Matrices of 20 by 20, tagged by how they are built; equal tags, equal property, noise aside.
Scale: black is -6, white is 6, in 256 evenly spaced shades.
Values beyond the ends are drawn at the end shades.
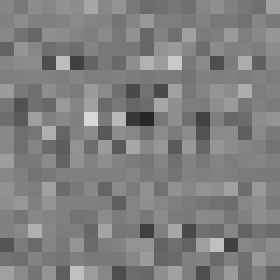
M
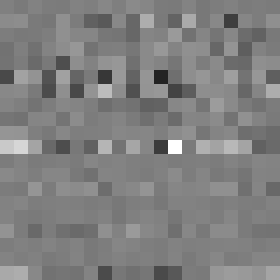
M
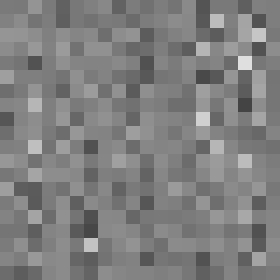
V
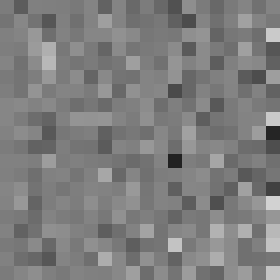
V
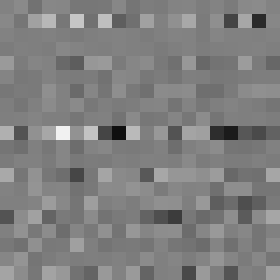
M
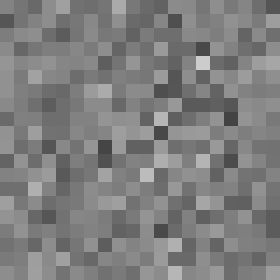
V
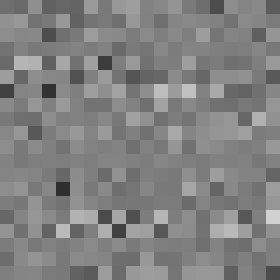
M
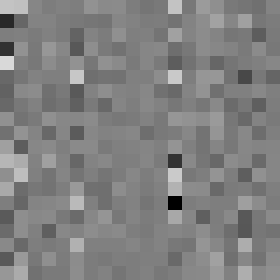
V
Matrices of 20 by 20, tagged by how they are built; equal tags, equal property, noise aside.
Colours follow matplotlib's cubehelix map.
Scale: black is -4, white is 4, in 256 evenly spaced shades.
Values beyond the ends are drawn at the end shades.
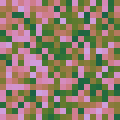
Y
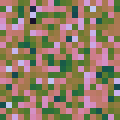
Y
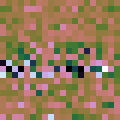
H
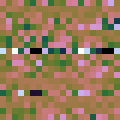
H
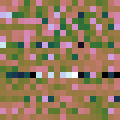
H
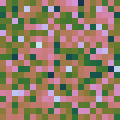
Y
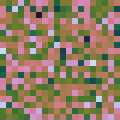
Y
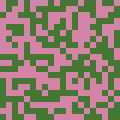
Y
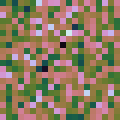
Y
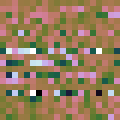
H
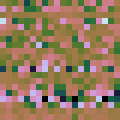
H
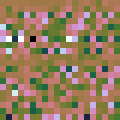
H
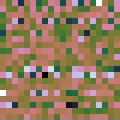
H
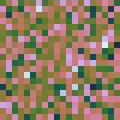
Y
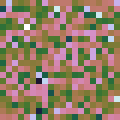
Y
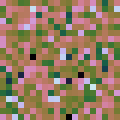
Y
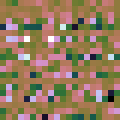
H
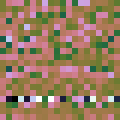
H
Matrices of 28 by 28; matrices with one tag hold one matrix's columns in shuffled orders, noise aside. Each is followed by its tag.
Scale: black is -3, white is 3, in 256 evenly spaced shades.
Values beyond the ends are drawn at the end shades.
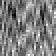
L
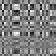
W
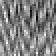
L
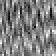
L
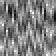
L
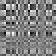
W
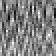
L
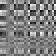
W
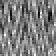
L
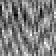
L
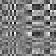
W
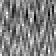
L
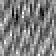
L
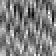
L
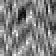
L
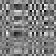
W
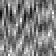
L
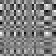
W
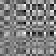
W
